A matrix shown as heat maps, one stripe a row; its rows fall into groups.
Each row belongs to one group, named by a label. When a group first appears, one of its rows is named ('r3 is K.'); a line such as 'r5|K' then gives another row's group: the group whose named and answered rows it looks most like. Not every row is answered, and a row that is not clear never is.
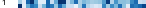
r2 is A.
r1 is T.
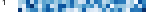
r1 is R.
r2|T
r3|A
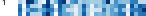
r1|T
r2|A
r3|A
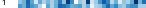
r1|T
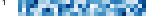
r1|R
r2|T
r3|A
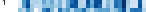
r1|R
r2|R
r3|A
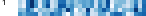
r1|T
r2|T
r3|T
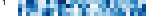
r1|T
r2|T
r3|A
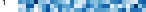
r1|R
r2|T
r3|A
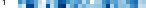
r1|T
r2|T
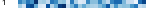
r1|R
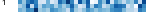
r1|T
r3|R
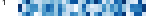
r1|R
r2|A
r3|A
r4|R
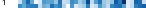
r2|R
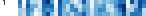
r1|A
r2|A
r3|A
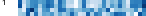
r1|A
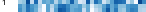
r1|R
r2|T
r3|T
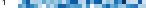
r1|R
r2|T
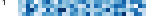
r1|A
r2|R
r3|T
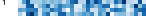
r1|R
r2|T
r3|R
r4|T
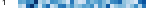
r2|T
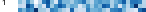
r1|A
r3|R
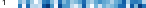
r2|A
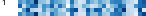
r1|R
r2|A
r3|R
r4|R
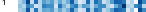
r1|R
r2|A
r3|R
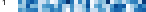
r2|R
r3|R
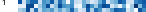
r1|A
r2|T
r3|R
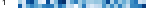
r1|T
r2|A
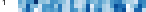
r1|R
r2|R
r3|R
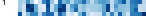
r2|T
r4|A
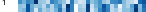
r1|R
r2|T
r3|T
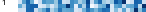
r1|R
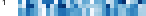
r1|A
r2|T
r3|T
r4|T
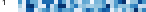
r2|T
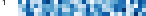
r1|A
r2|R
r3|R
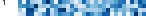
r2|R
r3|T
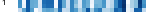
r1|A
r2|A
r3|R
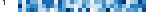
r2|A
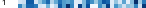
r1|T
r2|T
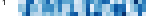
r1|T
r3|R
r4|R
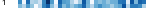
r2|A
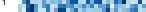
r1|R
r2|T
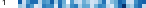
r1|A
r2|A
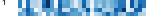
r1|A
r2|A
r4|T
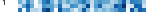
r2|R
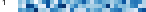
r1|A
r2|T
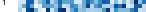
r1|T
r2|R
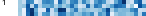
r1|A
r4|T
